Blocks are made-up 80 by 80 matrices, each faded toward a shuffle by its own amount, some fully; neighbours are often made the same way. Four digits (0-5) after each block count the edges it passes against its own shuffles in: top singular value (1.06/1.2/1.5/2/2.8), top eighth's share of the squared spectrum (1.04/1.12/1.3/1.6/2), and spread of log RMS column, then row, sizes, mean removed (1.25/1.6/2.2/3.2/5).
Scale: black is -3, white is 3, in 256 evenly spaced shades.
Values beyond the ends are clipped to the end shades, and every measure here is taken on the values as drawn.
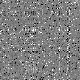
4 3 2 1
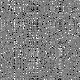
4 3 2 1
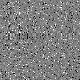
3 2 1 1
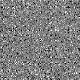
4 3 2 2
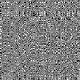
4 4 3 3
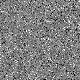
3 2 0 0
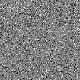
3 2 1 1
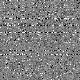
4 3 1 3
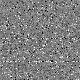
3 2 0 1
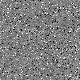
1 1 0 1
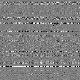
4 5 0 4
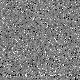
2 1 0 1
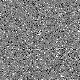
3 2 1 1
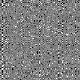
4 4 3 2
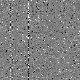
4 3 2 0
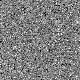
0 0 0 0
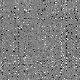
4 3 2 1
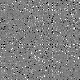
4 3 1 1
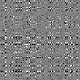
5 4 3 3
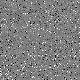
3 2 1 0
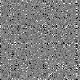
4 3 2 2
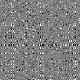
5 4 2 2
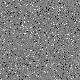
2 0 0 0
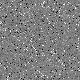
2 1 0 0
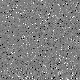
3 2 0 1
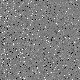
2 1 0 0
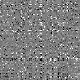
4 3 2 2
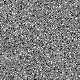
0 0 0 0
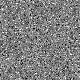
0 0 0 0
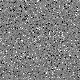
1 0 0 0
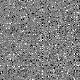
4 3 2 1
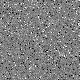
1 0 0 0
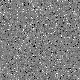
1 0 0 0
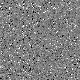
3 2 1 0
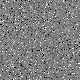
0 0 0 0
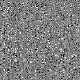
4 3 2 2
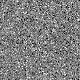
3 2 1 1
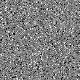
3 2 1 1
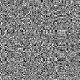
4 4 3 2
